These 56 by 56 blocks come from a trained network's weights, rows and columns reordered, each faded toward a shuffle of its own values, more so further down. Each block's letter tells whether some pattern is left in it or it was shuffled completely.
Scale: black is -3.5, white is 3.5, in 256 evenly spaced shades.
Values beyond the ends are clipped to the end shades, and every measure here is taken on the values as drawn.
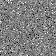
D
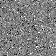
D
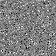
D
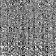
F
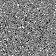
D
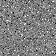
D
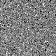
D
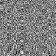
F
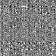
F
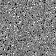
D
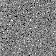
D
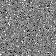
D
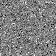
D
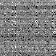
F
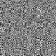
F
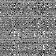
F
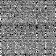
F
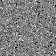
D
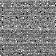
F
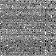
F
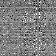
F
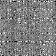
F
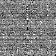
F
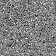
D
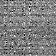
F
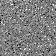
D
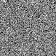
D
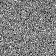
D
